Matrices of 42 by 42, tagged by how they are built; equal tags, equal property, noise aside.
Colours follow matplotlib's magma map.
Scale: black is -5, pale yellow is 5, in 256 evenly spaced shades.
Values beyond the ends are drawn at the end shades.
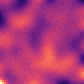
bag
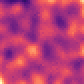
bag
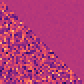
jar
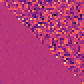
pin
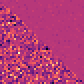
jar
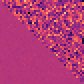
pin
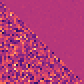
jar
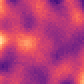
bag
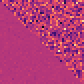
pin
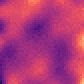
bag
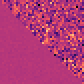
pin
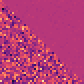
jar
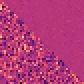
jar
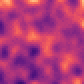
bag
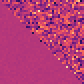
pin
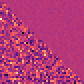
jar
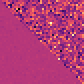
pin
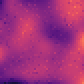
bag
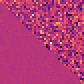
pin
